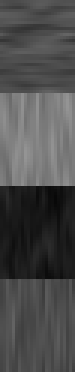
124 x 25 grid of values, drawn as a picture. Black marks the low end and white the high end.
The table splits into 4 rows of 1 panel. Panel 1,1: low, streaked across, faint in contrast. Panel 2,1: middling, streaked downward, faint in contrast. Panel 3,1: very low, streaked downward, faint in contrast. Panel 4,1: low, streaked downward, faint in contrast.
